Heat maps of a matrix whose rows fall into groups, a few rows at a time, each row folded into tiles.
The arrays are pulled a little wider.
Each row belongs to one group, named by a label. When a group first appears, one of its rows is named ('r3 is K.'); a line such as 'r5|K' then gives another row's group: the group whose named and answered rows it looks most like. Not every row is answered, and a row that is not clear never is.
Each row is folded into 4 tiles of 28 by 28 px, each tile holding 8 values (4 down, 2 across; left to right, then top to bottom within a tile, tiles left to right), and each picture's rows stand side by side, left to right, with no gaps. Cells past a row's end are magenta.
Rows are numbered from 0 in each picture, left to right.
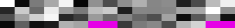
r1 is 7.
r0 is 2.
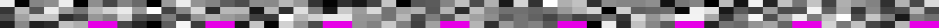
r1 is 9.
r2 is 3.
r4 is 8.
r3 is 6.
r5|3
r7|6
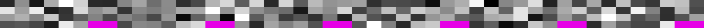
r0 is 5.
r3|7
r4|2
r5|6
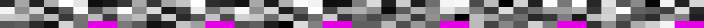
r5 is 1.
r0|5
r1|5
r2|5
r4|8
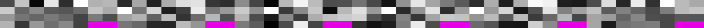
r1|5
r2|9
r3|9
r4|5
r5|8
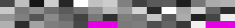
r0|8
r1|6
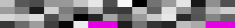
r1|2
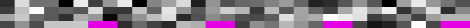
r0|1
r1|2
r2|3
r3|9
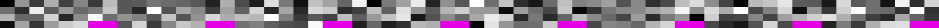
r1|3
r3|2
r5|7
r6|9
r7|1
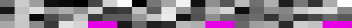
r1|2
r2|7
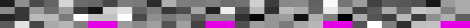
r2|7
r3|7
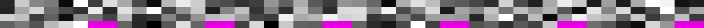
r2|3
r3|9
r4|6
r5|5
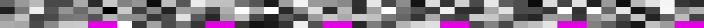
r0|1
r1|8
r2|9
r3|1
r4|1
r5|5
